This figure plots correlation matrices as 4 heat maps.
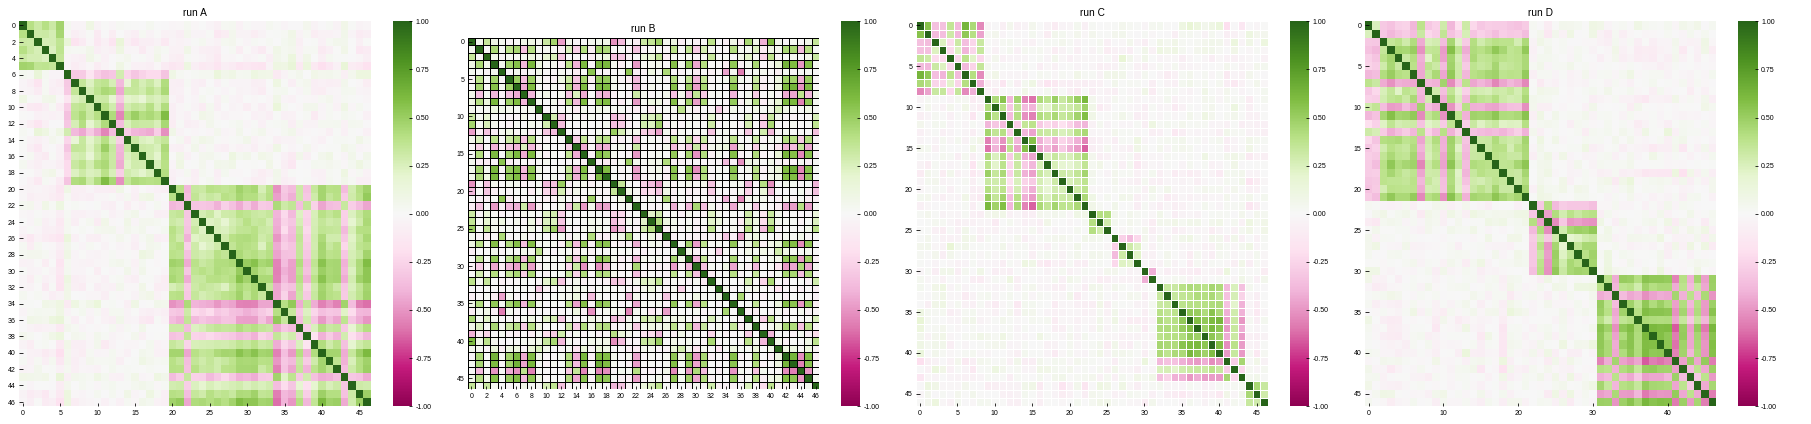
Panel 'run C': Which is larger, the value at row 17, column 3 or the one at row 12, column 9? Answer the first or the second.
the first
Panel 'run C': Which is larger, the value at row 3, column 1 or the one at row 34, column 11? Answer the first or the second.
the second
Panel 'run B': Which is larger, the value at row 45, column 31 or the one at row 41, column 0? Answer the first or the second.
the first
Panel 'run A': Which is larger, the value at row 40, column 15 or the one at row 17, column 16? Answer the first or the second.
the second
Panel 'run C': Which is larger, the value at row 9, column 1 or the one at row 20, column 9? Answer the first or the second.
the second
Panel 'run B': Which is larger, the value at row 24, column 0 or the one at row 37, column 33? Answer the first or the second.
the first
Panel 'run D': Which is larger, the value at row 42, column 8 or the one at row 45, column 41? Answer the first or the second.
the second
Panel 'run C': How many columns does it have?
47
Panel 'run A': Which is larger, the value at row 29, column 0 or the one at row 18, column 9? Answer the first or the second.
the second
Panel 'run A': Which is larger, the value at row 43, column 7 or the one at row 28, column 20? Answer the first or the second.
the second
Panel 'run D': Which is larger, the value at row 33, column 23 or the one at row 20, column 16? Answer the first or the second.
the second
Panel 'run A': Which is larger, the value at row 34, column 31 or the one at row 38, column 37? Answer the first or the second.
the second
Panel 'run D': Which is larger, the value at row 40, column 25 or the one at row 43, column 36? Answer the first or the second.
the first
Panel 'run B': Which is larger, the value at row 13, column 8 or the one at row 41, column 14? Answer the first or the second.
the first
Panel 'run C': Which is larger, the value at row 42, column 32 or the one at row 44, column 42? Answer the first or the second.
the first
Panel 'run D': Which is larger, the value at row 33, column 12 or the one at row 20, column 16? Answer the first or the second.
the second
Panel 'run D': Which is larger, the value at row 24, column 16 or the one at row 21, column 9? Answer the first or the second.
the second
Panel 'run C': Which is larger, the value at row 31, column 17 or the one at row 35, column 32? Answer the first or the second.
the second
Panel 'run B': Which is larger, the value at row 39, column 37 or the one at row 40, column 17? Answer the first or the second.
the second
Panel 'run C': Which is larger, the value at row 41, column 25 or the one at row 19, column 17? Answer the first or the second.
the second
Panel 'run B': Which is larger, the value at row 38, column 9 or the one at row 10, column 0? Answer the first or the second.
the second
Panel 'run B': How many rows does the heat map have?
47
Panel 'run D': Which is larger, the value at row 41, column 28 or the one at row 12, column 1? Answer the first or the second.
the first
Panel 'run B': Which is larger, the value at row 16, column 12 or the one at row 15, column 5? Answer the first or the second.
the second
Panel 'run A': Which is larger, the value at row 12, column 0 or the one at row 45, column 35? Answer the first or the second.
the first
